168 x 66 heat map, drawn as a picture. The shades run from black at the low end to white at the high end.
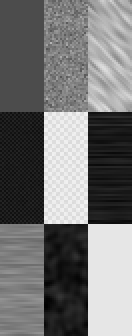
It is made of 3 by 3 panels. Panel 1,1: low, flat. Panel 1,2: middling, fine-grained. Panel 1,3: high, slanting down to the right. Panel 2,1: very low, checkered, faint in contrast. Panel 2,2: very high, checkered, faint in contrast. Panel 2,3: very low, streaked across, faint in contrast. Panel 3,1: middling, streaked across, faint in contrast. Panel 3,2: very low, blotchy, faint in contrast. Panel 3,3: very high, flat.
